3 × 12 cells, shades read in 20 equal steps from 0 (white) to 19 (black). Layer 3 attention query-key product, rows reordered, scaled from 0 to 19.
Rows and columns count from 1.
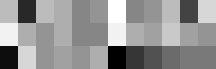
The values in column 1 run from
1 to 18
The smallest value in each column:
1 3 5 6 8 6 0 6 7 4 7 3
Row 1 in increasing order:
0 3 5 5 5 6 8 8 9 9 14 16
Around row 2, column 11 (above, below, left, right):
14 10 4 8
